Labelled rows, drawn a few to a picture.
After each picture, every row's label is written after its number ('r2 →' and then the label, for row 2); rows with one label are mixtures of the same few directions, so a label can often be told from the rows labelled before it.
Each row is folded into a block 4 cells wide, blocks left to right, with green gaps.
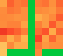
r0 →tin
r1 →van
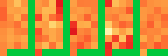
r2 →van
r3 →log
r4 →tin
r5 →tin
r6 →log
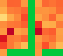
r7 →van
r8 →tin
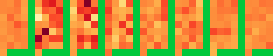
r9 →log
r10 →van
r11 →van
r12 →van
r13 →log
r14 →log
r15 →tin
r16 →van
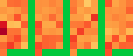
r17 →tin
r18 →tin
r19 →van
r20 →tin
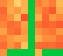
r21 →van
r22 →log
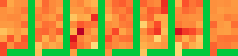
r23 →tin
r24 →tin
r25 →van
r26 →van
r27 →tin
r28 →tin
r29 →tin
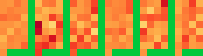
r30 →van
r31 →tin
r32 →tin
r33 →tin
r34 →log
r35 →van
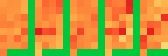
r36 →tin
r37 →tin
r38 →van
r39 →tin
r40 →van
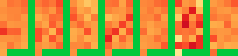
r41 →tin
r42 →van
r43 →van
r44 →van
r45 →van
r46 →log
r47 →log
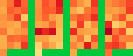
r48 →van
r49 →tin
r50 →log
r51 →tin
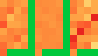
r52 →log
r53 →log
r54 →van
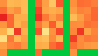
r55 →van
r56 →van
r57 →van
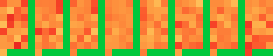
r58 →log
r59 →tin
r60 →tin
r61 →van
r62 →van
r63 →log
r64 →log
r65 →tin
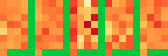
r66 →tin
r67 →van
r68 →van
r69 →tin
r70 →log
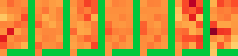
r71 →van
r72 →log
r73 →van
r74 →tin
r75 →tin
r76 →van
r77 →tin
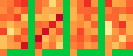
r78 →van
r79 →van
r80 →van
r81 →tin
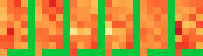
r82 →van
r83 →van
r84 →tin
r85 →tin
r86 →van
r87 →tin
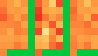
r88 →van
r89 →van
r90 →van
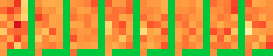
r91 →log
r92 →van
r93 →log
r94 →tin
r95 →tin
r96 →van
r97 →tin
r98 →tin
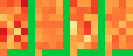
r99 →van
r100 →log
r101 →tin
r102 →van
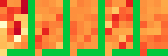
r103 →tin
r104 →van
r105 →tin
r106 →log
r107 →tin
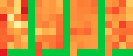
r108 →log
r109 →tin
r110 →tin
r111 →log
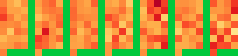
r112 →van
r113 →van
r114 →van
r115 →van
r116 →van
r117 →tin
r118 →tin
